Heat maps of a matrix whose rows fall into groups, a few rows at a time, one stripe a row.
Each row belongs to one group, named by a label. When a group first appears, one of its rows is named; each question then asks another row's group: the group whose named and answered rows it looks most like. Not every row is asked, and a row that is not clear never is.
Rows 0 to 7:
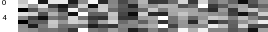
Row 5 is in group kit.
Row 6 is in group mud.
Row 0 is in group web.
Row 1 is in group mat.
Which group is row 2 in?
kit
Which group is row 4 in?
mud
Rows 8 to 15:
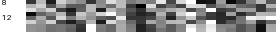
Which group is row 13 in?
mat
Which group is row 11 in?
kit
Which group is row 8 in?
kit
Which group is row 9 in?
web
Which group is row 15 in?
web
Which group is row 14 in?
web
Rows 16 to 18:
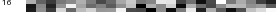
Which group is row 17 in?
mud
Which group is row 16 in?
mud
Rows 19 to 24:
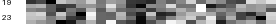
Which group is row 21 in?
mat
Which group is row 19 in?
kit
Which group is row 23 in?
web
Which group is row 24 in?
mat
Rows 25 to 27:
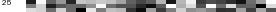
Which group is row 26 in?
web
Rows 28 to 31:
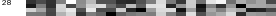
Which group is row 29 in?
kit
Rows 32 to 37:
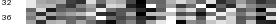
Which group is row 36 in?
web
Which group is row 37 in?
mud
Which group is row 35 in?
mud
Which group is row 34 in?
web
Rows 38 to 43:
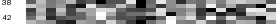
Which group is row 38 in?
mud
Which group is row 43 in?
mat
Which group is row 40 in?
kit
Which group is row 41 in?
kit
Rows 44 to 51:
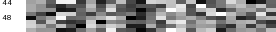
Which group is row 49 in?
mat
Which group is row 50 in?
mat
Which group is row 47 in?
mud
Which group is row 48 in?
kit
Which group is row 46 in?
mat
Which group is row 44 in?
mud
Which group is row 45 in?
mat
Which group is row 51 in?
mat
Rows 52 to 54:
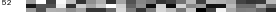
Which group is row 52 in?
web
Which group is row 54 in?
mud
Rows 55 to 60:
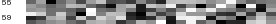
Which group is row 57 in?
web
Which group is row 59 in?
kit
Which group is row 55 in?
web
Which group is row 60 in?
kit
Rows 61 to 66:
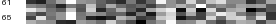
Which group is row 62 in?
mat
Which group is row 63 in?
mud
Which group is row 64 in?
mud
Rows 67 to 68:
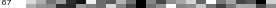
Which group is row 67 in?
web
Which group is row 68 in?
mat
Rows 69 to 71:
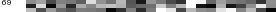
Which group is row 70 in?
kit
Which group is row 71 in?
mud
